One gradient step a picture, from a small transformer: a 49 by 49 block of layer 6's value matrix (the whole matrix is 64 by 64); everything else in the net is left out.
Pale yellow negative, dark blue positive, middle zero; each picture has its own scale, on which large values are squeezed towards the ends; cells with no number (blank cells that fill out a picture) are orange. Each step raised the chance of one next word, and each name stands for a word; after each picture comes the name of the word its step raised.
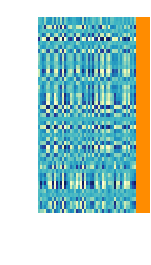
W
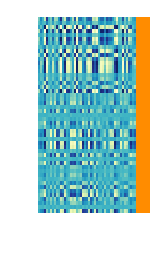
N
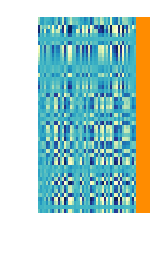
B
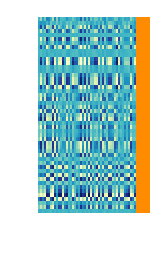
N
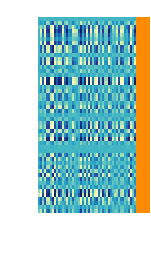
N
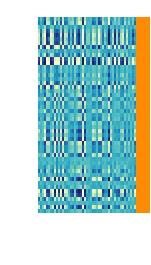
N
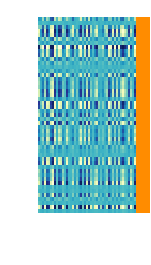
B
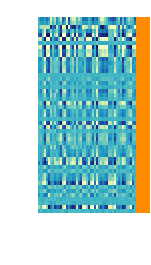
B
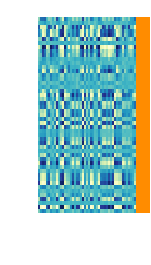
B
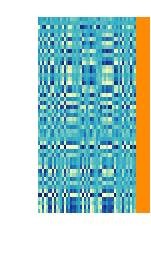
W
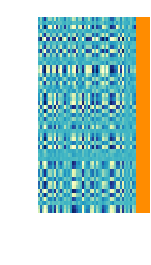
W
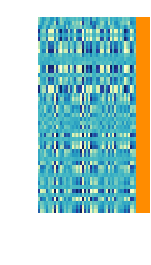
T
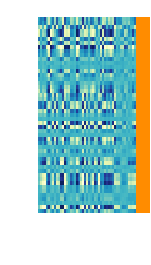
B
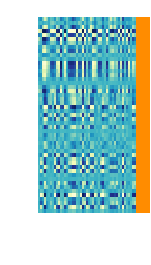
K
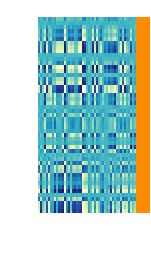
T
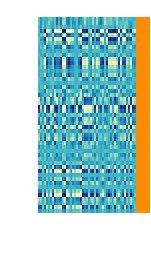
K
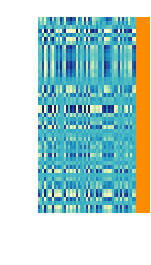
K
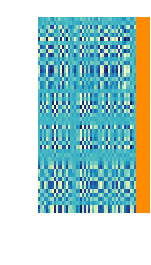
W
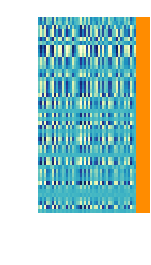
B
